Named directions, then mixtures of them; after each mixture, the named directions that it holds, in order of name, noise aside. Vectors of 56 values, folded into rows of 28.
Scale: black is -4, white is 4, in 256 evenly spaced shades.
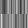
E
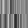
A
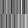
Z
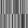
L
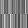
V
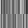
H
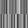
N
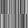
E, L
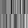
A, E, Z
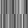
A, H, N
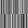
H, L, V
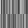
H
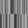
A, V, Z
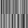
H, L, N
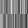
H, N, Z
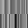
A, V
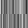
A, H, N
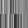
A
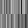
Z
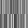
A, L, Z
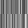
L, N, Z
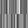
N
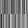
H, V, Z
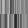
A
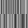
A, E, L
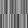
A, N, V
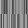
H, N, V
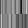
E, H, Z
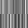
A, L, V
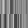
A
